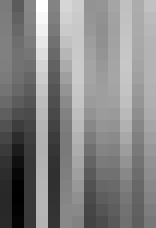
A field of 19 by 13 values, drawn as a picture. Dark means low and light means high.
Slope: up to the top right. Grain: streaks running down. Average level on the scale: 50%. Ninth with the lowest average: bottom left.
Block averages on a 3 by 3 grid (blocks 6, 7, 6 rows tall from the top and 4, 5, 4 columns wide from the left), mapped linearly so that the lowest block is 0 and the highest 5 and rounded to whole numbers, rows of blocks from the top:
4 4 5
2 3 4
0 1 2
